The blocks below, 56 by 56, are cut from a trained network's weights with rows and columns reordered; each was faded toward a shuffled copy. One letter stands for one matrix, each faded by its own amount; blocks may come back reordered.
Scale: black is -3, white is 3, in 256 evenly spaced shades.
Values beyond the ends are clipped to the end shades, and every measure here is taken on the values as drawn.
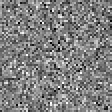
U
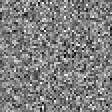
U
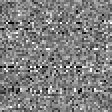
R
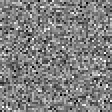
U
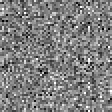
U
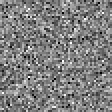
U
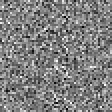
U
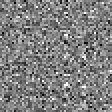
U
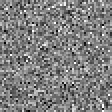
U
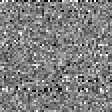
R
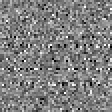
R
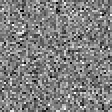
U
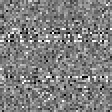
R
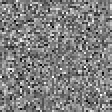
U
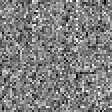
U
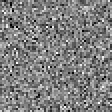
U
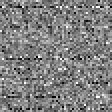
R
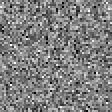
U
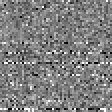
R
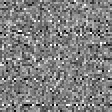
R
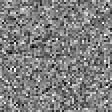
U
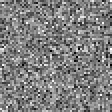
U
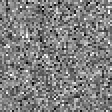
U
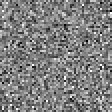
U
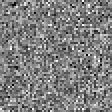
U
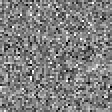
U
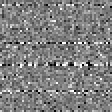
R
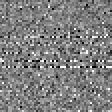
R
